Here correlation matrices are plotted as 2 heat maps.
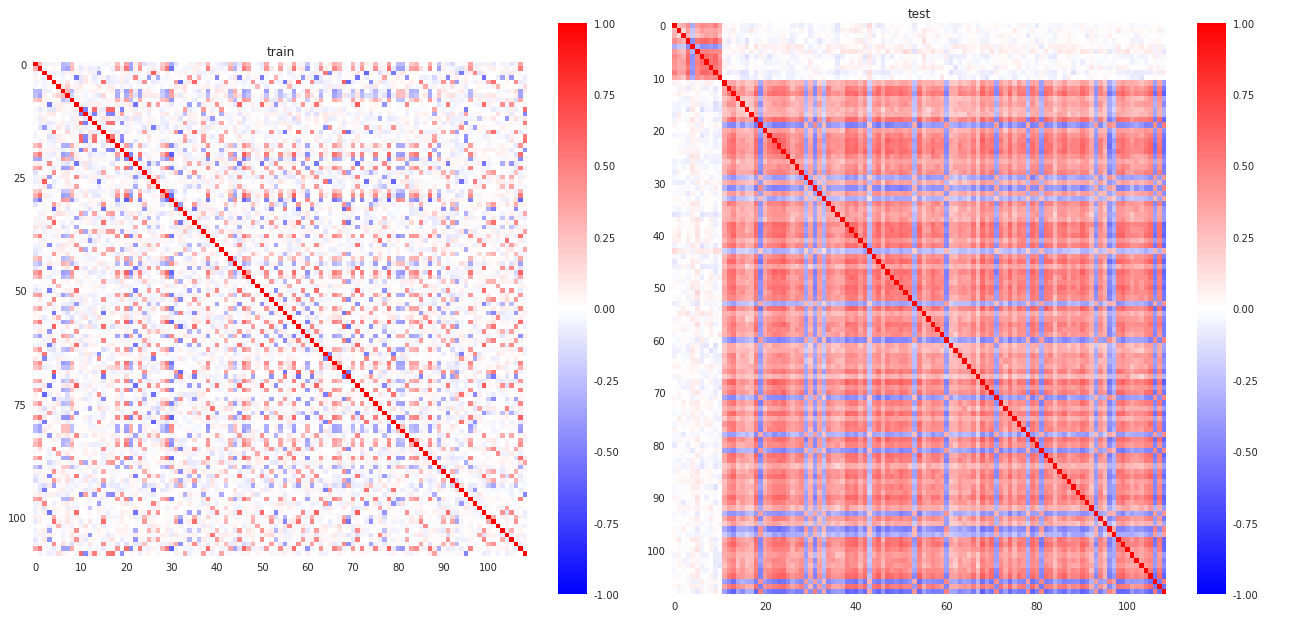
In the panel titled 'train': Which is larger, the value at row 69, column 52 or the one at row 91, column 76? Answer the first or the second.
the second
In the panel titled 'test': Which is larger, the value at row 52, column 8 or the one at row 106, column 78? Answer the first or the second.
the second
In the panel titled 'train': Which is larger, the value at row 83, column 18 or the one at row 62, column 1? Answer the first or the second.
the first
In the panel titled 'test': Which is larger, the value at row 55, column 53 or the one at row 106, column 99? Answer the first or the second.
the first
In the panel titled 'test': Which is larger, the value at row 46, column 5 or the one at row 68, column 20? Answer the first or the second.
the second
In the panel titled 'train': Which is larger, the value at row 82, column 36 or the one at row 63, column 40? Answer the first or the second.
the second
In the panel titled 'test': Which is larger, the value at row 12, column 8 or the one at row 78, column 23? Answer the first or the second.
the first
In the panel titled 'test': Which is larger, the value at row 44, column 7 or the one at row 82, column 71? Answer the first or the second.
the first
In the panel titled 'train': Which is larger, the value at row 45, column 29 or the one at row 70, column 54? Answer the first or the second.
the second
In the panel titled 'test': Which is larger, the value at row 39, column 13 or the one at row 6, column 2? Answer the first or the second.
the first
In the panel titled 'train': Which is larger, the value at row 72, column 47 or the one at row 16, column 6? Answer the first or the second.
the first
